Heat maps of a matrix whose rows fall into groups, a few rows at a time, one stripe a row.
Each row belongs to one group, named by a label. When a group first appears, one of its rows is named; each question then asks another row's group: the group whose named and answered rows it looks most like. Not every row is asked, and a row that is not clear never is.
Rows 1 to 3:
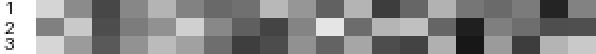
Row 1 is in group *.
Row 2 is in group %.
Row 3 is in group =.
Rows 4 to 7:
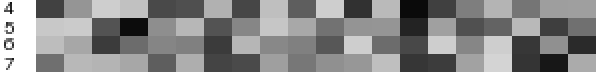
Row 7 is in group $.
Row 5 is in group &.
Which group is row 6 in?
*
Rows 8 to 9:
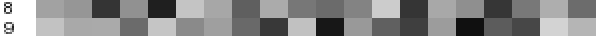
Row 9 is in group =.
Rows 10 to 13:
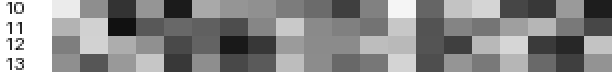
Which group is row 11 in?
&
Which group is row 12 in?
$
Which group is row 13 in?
$
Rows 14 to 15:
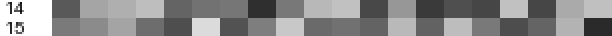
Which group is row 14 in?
$
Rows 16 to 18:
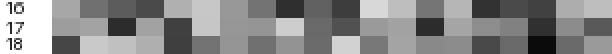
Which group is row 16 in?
=
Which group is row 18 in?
$
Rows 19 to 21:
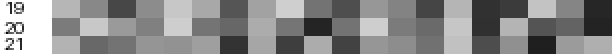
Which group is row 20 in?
*
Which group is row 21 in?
=
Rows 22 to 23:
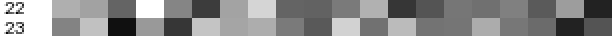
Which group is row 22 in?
*
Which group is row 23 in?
%
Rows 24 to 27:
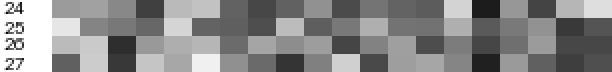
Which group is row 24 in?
=
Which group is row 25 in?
*
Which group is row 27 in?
%
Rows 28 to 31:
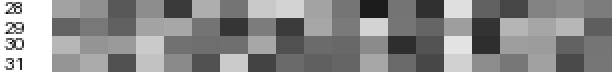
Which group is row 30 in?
*
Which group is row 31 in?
*
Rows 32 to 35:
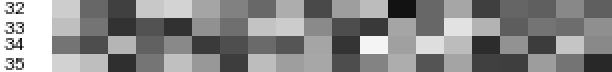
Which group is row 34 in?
=
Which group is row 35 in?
&
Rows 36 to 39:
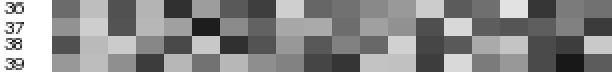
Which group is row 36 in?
$
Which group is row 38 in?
$
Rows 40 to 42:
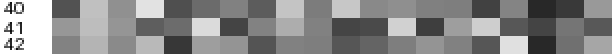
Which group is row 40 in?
$
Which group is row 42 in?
$
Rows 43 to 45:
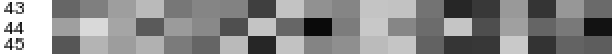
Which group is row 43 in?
$
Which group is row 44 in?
*
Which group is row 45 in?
$
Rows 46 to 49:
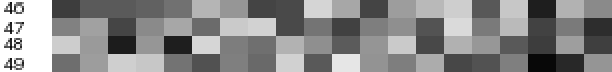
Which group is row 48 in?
&
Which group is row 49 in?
$
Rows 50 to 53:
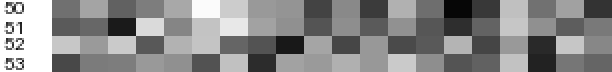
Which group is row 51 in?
%
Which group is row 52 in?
=
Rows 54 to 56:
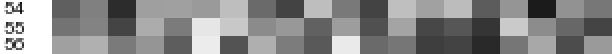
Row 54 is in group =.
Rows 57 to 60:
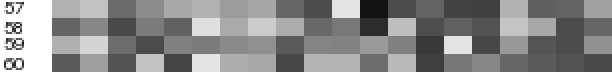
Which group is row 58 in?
%
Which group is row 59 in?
*
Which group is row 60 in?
%
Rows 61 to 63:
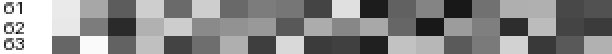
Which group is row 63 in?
$
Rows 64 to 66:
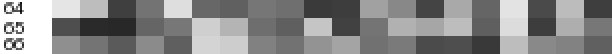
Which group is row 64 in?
*
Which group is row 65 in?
=
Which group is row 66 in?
%
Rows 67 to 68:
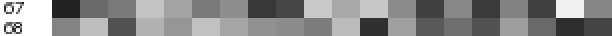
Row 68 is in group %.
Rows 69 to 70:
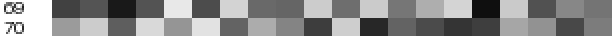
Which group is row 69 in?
=
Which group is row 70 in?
%
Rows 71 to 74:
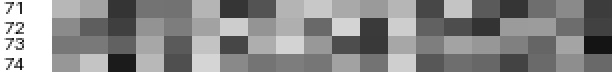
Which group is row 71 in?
&
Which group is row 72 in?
%
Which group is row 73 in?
&
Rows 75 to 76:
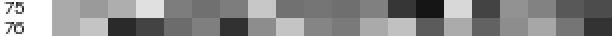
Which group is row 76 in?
&
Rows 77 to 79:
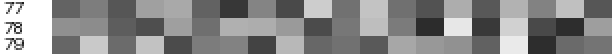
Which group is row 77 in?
=
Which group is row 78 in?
*
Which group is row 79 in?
$
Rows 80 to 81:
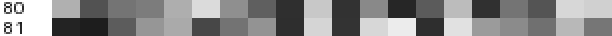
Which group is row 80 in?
=
